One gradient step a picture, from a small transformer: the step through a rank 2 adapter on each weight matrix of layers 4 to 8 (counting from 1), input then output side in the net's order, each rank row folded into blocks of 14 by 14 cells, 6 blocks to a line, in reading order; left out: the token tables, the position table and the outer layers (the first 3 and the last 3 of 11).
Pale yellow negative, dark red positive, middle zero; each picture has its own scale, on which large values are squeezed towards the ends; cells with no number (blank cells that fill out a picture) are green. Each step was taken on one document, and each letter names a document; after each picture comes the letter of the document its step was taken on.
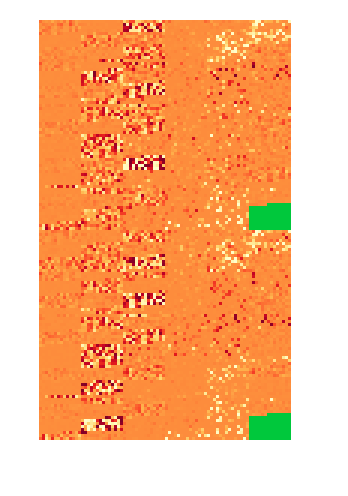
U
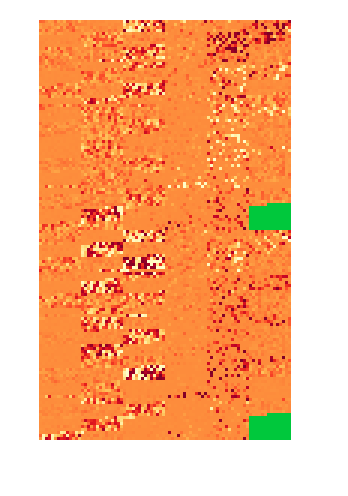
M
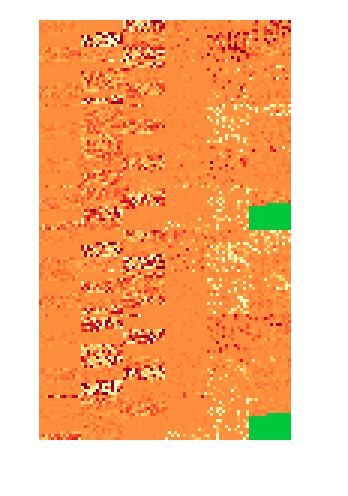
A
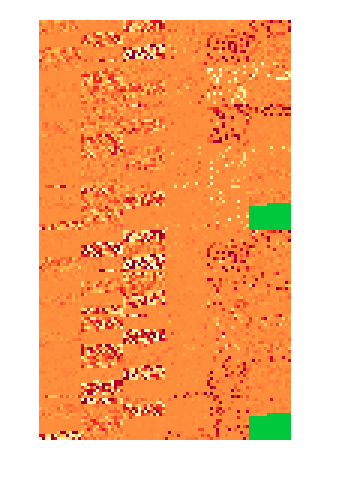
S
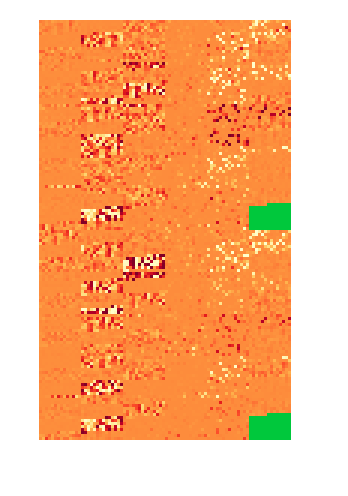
U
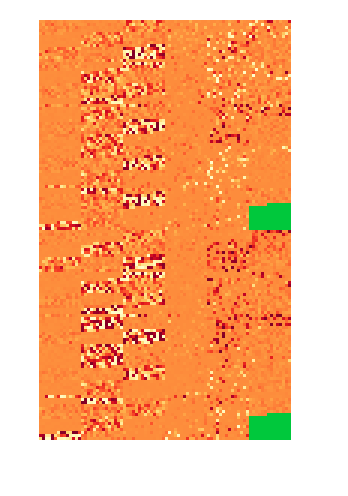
S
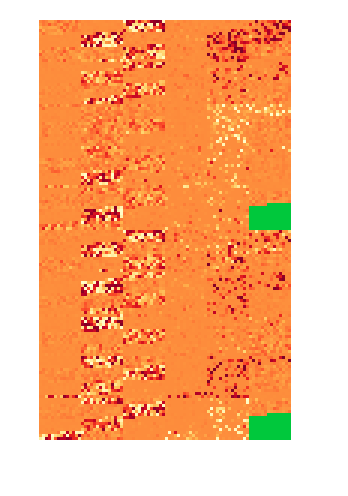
A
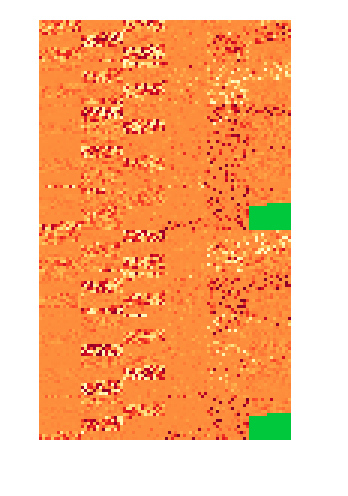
M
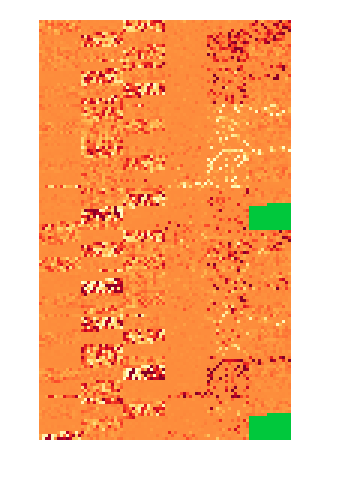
A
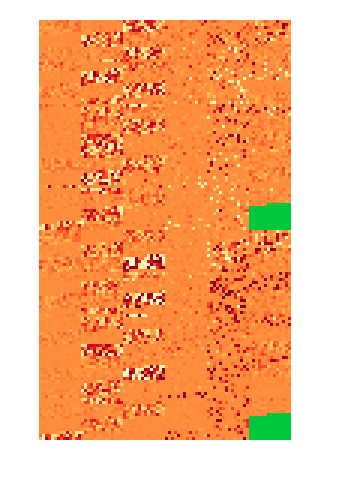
M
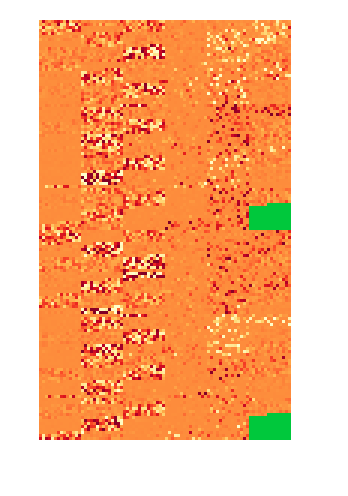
M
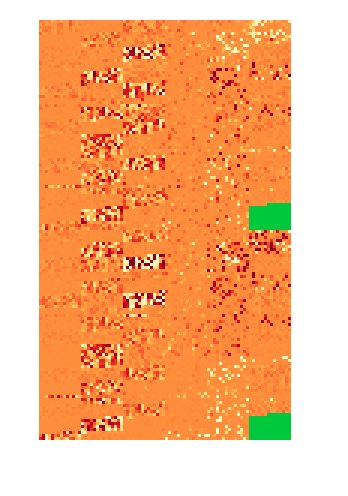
U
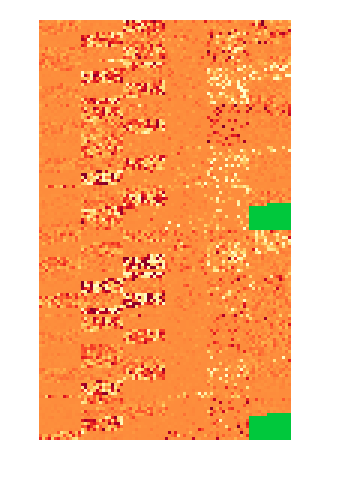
M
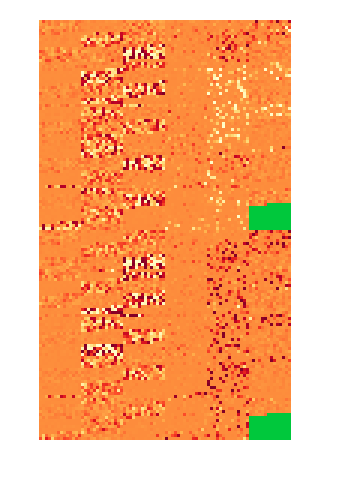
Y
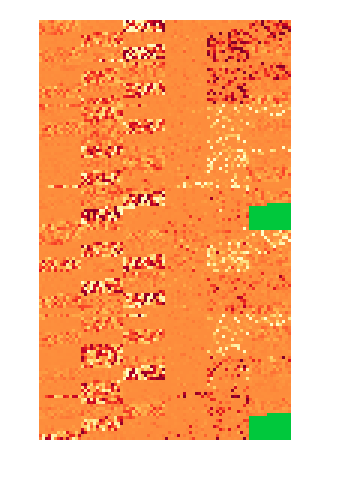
A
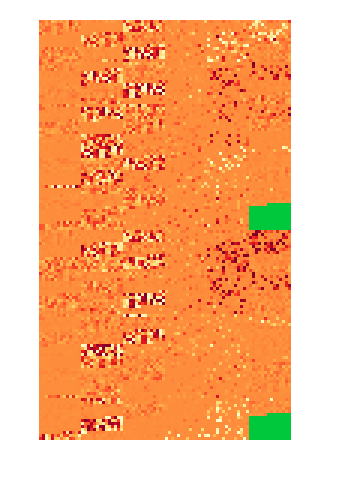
U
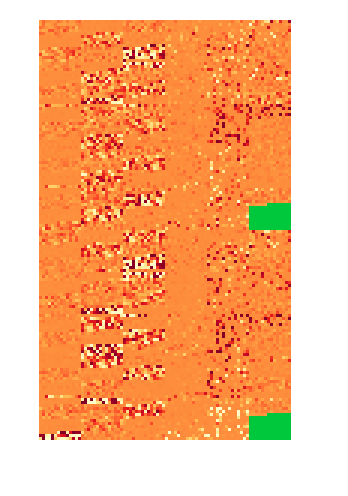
S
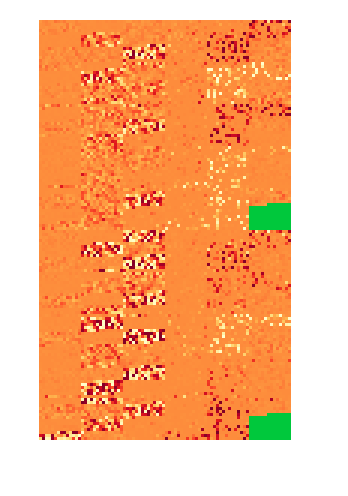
S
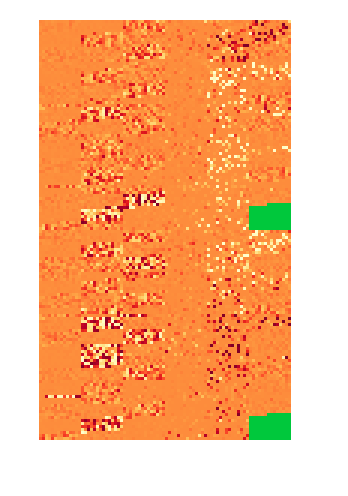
U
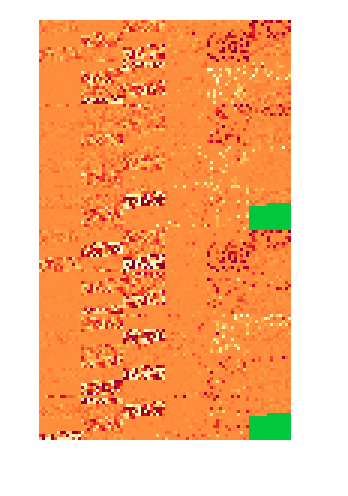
S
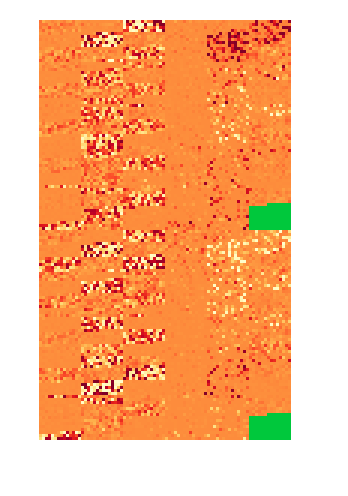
A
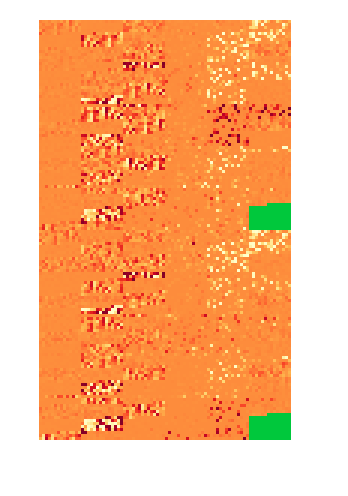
U
